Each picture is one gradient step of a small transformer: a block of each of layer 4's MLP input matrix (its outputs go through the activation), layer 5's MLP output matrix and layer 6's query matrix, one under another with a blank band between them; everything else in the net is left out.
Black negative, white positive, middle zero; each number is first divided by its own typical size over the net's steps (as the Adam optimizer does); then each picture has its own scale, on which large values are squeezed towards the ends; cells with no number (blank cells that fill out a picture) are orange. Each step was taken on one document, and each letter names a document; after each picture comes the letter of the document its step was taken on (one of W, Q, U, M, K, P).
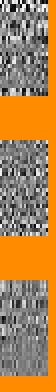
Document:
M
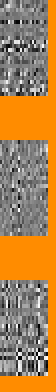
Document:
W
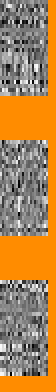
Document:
W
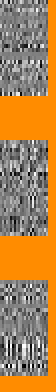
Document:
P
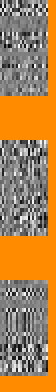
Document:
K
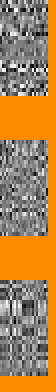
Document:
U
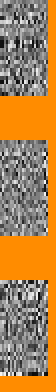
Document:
W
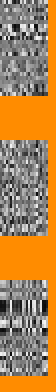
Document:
M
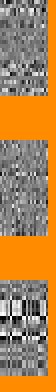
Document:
U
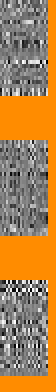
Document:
P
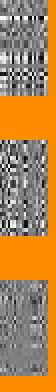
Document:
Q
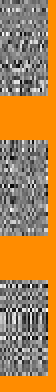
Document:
P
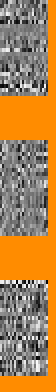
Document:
W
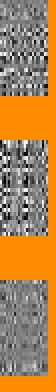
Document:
Q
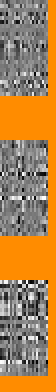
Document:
W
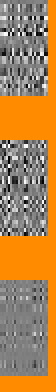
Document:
Q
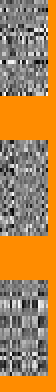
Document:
U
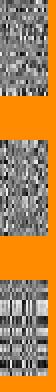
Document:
M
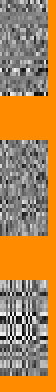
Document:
M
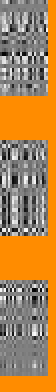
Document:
Q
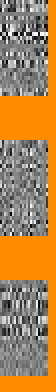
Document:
U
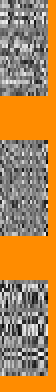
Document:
W
